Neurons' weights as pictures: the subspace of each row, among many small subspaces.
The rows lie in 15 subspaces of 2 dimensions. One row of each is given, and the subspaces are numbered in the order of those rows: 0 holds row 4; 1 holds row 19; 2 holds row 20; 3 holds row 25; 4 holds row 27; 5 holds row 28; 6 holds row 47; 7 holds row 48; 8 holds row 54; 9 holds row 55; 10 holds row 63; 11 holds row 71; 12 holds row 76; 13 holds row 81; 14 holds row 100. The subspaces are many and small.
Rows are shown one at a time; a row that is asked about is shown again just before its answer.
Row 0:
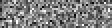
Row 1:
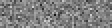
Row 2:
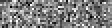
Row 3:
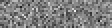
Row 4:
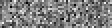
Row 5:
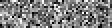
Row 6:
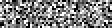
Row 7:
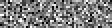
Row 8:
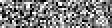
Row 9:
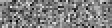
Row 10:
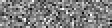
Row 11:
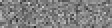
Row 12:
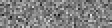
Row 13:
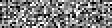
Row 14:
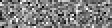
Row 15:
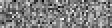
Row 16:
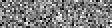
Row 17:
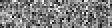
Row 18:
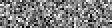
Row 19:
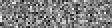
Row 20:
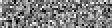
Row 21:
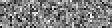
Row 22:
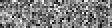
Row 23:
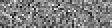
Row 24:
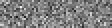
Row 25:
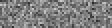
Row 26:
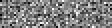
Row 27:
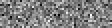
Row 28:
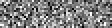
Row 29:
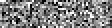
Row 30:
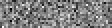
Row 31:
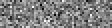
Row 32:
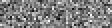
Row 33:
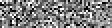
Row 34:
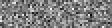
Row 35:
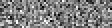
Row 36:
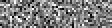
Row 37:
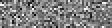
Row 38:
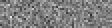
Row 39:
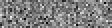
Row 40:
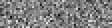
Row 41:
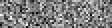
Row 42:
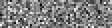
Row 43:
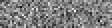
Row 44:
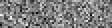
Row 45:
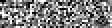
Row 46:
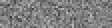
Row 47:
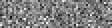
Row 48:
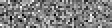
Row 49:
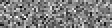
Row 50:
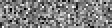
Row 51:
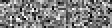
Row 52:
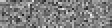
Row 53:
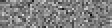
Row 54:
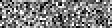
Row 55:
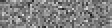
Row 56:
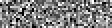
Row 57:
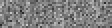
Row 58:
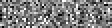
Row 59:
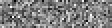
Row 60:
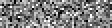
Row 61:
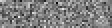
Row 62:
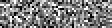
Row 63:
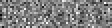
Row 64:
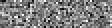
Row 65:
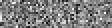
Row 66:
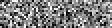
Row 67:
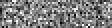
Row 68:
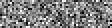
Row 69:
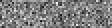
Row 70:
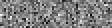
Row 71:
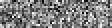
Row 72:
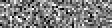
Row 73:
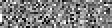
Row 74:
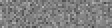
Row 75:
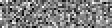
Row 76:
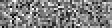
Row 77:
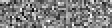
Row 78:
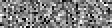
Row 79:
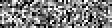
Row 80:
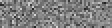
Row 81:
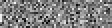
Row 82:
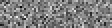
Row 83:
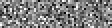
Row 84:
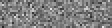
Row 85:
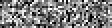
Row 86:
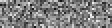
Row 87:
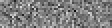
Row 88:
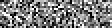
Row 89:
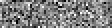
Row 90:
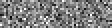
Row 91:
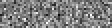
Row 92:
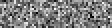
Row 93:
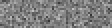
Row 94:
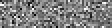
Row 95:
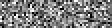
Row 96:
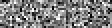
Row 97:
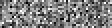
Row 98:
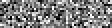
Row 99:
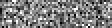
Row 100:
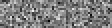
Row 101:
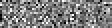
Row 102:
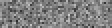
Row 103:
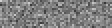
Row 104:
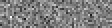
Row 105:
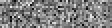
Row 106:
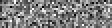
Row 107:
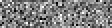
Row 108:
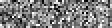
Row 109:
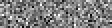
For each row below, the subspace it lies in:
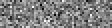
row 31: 2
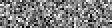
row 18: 4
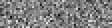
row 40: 4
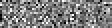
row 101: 13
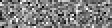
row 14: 1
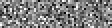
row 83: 12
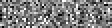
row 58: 10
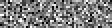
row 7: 7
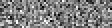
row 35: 2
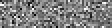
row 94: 13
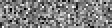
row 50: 12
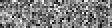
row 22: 11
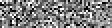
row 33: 13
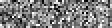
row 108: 11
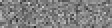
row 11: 1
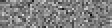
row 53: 9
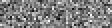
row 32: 14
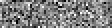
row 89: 9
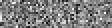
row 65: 1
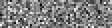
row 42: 7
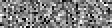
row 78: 10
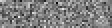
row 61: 8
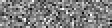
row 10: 9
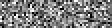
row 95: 1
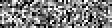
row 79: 0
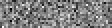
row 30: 12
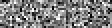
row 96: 14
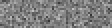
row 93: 14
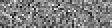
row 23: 12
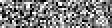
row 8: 8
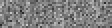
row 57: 11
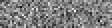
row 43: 5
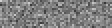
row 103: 3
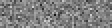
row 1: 2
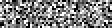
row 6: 5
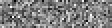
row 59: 0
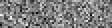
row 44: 0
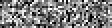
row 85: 0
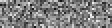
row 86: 3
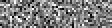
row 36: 6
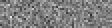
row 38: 6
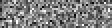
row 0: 2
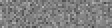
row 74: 10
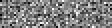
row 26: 3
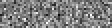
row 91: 3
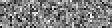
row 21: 10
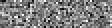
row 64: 8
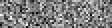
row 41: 0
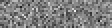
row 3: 5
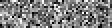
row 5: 11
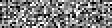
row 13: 3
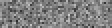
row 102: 7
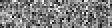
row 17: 11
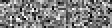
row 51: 14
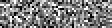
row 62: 6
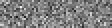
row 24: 5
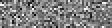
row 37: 13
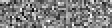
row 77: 14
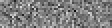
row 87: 12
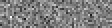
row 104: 6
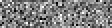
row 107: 8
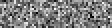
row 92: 3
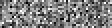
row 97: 0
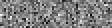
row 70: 10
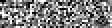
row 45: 8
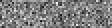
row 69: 8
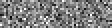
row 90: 6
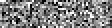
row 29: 9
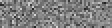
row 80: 13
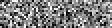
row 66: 5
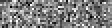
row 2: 7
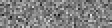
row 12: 4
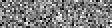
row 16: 8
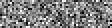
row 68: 9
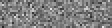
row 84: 1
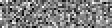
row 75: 10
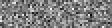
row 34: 1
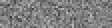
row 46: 6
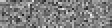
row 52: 9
